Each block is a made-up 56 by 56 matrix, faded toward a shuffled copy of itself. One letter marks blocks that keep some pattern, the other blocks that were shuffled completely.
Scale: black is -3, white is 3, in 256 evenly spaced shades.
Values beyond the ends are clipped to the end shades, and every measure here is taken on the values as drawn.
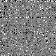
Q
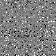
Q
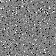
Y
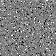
Y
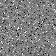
Y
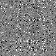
Q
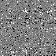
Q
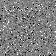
Y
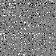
Q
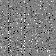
Q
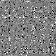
Q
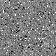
Y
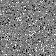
Y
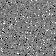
Y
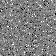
Y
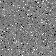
Y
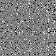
Q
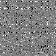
Q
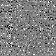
Q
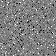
Y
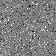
Y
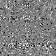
Q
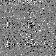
Q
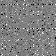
Q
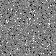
Y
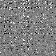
Q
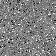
Y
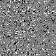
Q
